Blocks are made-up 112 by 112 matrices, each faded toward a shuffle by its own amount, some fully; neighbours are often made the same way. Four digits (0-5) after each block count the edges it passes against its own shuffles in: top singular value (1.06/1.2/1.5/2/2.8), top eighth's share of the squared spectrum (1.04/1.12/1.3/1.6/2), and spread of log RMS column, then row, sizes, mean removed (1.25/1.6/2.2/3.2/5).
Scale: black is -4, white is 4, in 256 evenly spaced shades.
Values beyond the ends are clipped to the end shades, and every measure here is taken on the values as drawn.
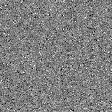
3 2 0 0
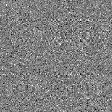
4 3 1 2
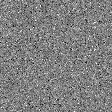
0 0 0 0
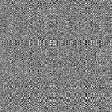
5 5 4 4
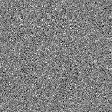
4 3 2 1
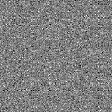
4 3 2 2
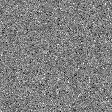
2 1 0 0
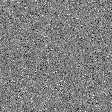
2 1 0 0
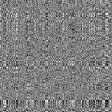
5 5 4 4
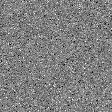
1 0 0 0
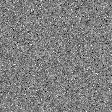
1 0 0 0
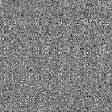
4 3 2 2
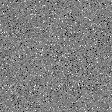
2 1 0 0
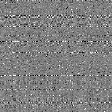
5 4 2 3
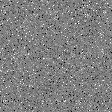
2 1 0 0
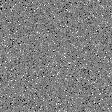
0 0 0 0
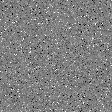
0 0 0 0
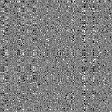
5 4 3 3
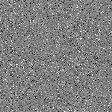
3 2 1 0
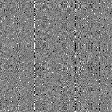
5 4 3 2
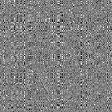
5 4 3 3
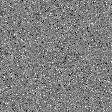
1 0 0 0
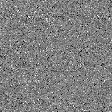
3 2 1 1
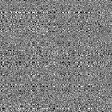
5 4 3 4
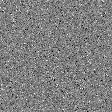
0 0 0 0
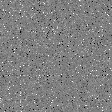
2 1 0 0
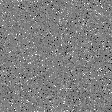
0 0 0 0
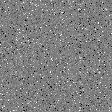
3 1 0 0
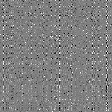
5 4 3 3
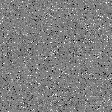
3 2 0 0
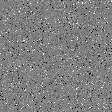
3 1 0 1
